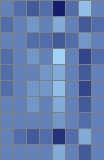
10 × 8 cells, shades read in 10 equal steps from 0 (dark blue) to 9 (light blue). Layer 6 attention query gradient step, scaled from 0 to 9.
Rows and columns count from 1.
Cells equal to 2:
2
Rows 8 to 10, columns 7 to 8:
4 5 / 7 5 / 3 5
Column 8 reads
5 4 5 4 5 5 5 5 5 5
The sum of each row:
33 39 36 40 40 41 41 40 33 40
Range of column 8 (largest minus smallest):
1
